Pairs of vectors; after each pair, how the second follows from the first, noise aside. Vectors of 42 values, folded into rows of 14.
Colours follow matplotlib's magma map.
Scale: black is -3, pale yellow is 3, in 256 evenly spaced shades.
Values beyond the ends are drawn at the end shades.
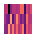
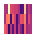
negated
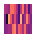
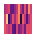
negated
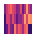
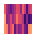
negated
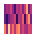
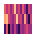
negated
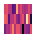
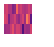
shrunk
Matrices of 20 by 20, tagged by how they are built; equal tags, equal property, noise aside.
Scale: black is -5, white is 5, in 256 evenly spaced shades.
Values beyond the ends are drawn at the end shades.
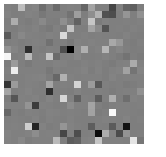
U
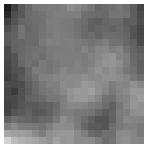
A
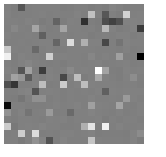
U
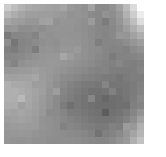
A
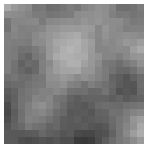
A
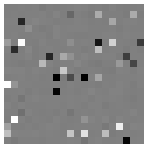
U
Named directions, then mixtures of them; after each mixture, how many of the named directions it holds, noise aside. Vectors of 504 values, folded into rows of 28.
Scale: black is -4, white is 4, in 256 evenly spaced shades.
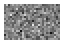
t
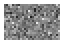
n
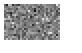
two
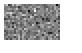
two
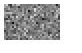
one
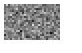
one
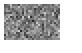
two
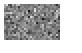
one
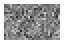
two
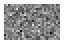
one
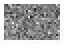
one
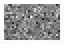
one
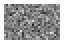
one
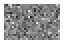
one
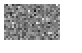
two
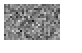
two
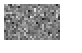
one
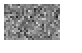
two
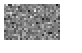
two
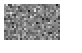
two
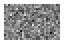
one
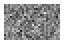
two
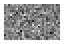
one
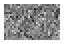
two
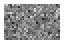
one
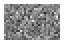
two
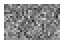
two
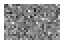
one
